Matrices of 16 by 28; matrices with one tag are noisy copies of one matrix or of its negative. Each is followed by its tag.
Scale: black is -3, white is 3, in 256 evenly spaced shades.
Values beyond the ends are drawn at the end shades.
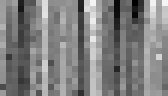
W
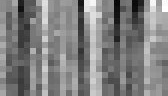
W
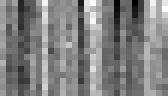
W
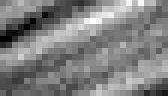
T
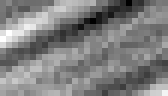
T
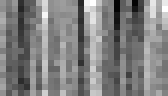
W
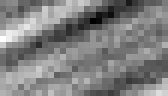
T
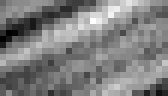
T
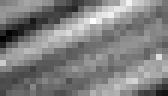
T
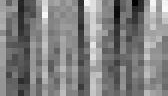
W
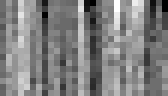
W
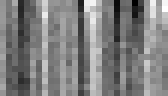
W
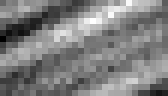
T
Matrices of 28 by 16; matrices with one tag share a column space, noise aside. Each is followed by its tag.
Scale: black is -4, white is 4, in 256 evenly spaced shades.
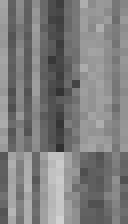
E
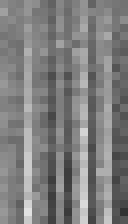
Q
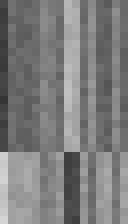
E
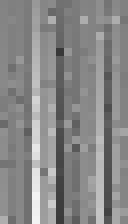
Q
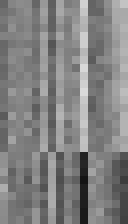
E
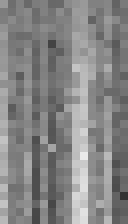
Q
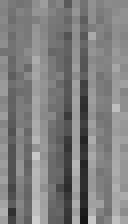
Q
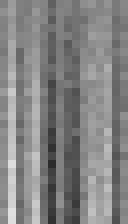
Q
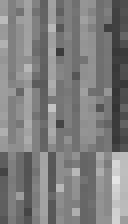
E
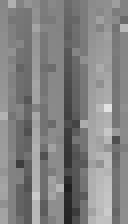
Q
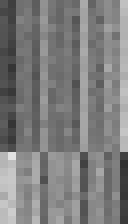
E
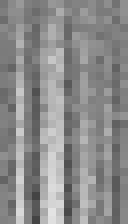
Q
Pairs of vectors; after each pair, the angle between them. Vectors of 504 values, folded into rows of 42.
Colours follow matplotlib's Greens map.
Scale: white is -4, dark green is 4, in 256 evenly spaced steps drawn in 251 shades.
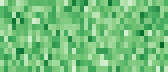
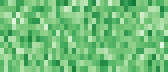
nearly opposite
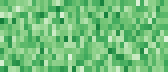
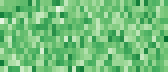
nearly opposite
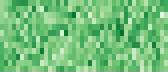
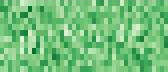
partly opposed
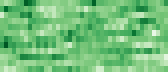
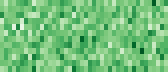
orthogonal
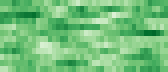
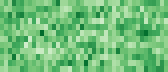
partly aligned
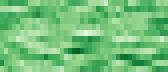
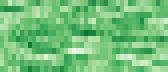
nearly opposite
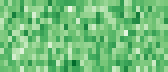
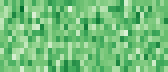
nearly parallel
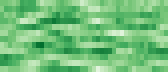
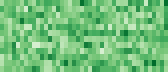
partly opposed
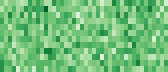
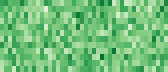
nearly opposite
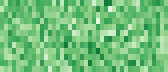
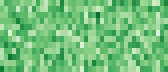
partly opposed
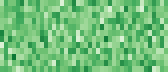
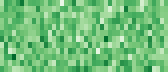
nearly parallel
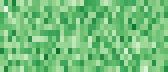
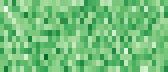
nearly parallel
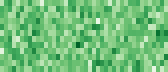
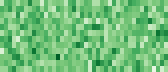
nearly parallel
